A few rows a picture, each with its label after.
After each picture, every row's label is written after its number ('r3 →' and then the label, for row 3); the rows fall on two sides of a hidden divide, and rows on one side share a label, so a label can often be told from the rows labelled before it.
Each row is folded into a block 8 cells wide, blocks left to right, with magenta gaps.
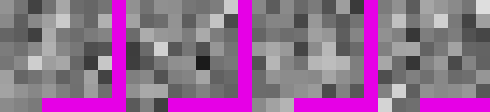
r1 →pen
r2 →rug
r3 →pen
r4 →pen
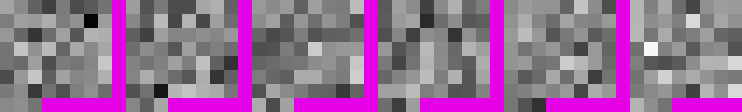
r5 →pen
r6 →pen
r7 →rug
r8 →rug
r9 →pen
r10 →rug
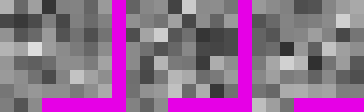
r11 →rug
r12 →rug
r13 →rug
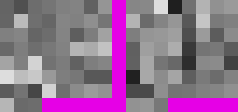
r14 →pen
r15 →rug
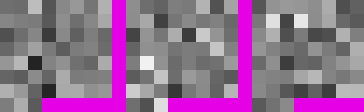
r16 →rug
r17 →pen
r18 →pen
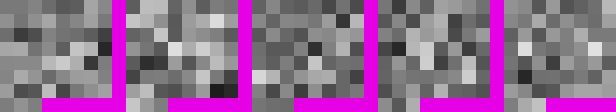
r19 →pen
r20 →rug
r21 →pen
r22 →rug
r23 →pen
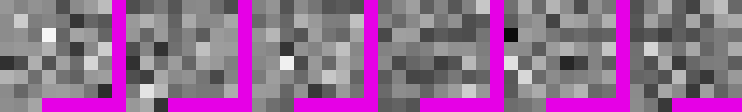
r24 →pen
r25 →rug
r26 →pen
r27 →rug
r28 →rug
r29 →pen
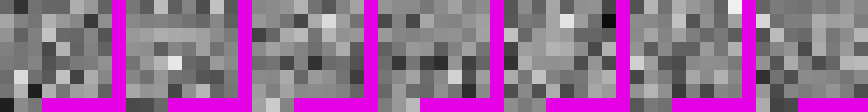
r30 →pen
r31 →rug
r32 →rug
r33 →rug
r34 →pen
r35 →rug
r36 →rug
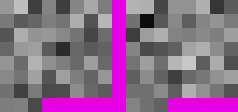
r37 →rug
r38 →rug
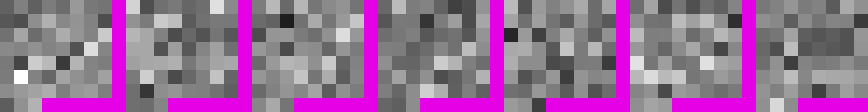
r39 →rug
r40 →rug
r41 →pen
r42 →pen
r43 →rug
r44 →pen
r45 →rug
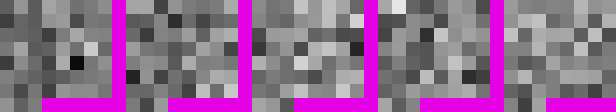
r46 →pen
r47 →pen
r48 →rug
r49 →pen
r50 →rug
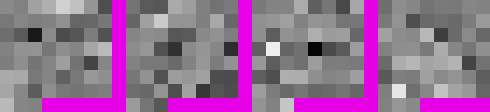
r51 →pen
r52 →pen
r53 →pen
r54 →pen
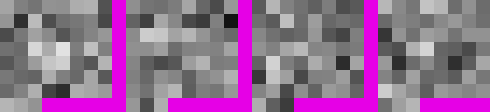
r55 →rug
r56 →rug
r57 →pen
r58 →rug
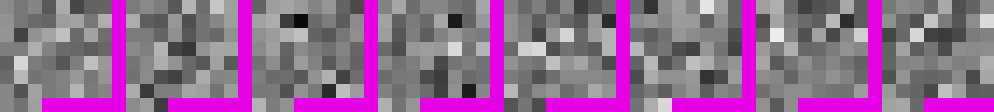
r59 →rug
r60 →rug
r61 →pen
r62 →rug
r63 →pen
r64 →pen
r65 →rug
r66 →rug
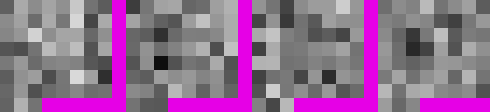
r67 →rug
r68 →pen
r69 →rug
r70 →pen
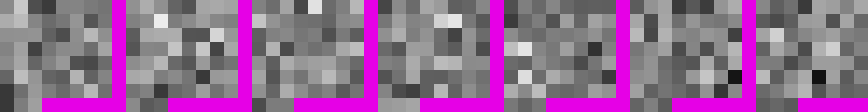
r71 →pen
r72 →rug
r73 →rug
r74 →pen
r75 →pen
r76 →rug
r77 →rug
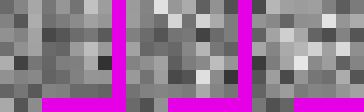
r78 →rug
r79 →rug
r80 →rug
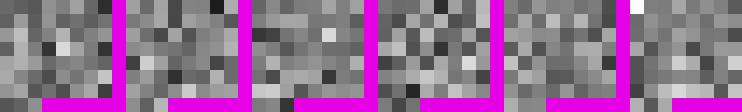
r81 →pen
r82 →pen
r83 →pen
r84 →pen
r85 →rug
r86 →rug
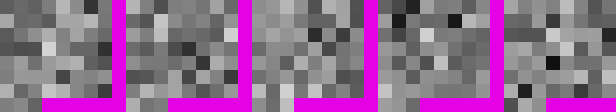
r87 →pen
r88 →rug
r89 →rug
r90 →pen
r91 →pen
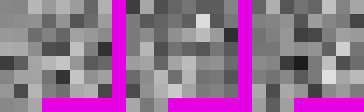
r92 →pen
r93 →pen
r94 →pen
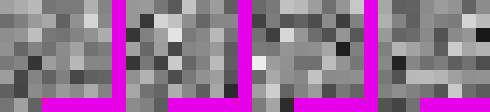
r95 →rug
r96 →rug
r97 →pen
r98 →rug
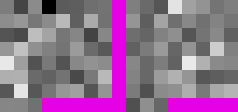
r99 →rug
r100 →pen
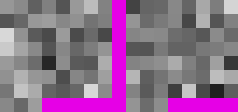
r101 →pen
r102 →rug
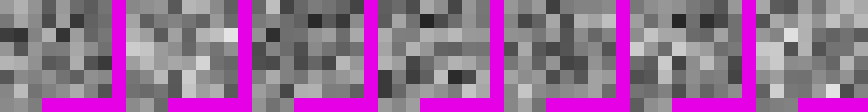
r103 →pen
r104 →pen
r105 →pen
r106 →pen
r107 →rug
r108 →pen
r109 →rug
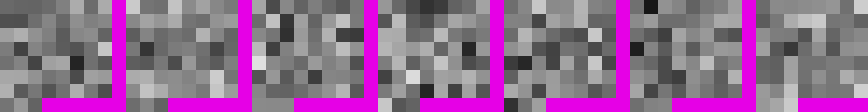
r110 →rug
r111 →pen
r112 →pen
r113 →pen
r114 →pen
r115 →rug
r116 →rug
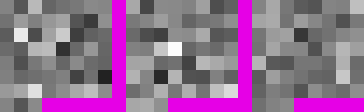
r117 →rug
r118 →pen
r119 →rug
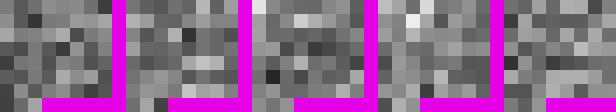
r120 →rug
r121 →pen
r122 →rug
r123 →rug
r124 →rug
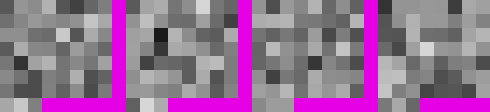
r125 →rug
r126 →pen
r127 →rug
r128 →rug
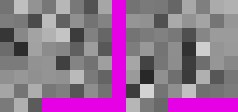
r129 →rug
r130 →rug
